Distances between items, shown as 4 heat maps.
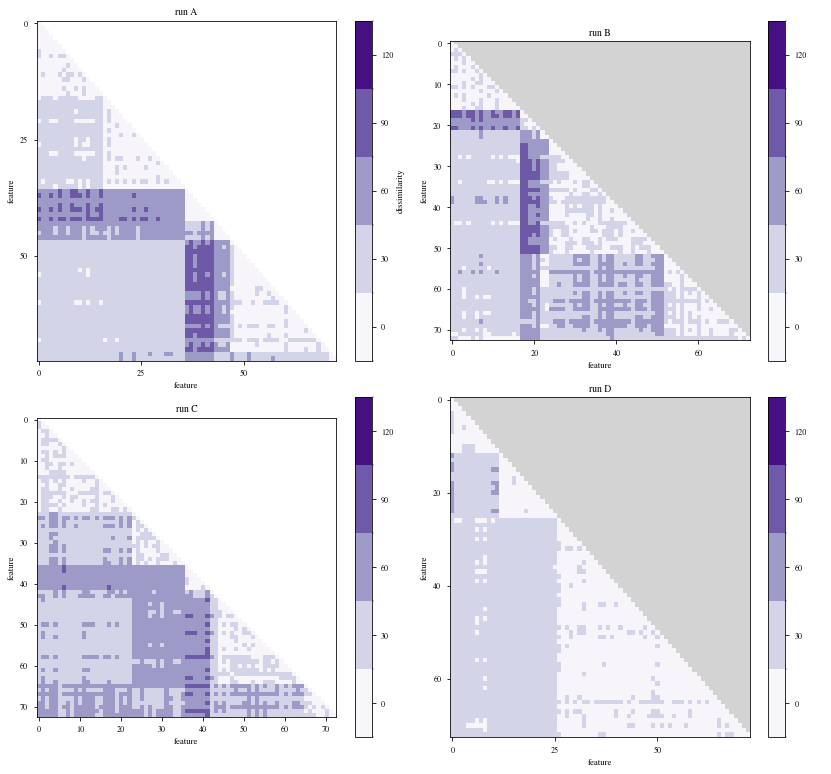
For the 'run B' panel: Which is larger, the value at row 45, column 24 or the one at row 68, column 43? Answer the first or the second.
the second
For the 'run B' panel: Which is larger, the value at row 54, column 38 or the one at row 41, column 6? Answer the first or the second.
the first
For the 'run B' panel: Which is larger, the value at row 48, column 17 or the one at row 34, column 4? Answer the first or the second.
the first
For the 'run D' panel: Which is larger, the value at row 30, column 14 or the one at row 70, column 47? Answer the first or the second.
the first
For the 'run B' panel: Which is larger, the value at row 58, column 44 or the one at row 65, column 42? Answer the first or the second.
the second
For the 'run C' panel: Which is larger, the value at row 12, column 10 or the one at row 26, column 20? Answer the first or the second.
the second
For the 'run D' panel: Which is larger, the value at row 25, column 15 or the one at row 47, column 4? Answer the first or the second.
the second
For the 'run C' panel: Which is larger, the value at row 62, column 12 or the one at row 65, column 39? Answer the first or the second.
the second
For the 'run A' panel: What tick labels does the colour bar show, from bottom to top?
0, 30, 60, 90, 120
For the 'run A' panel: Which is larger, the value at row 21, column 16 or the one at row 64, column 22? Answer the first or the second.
the second
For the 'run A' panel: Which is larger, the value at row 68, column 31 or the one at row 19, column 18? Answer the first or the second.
the first
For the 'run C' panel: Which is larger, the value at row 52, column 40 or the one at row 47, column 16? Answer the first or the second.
the first
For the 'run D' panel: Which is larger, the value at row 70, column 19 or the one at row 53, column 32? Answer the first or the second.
the first
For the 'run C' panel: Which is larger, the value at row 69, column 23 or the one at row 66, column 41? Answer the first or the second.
the second
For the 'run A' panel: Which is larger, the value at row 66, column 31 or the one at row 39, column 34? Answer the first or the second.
the second
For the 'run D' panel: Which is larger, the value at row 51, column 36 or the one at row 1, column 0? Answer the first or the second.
the first
